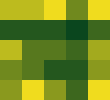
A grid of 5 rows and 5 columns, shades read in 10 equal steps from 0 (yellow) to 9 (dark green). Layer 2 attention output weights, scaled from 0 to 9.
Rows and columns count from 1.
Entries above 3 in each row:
1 5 3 5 3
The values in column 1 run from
2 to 8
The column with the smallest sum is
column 5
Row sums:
9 40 24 31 15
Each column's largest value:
8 8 8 9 7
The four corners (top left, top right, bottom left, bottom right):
2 0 4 0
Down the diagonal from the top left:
2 8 6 8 0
